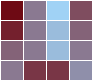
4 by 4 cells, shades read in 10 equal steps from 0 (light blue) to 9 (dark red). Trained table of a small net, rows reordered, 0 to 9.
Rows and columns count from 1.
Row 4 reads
4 7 7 3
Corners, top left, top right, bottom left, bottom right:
9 6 4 3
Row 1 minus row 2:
1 0 -1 1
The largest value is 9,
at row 1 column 1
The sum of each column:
26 19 9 18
